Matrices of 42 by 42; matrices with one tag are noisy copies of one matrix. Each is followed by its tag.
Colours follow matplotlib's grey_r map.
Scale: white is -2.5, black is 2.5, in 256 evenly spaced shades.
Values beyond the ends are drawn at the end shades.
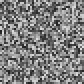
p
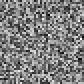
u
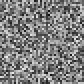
u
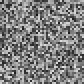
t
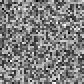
t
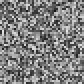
p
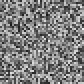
u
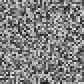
u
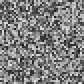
p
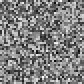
p
